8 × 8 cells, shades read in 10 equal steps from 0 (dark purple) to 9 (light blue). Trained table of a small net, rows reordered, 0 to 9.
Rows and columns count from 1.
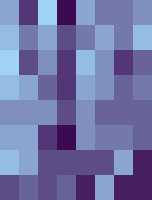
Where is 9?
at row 1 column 3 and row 3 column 1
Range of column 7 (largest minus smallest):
6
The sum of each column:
56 41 40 17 43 43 33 33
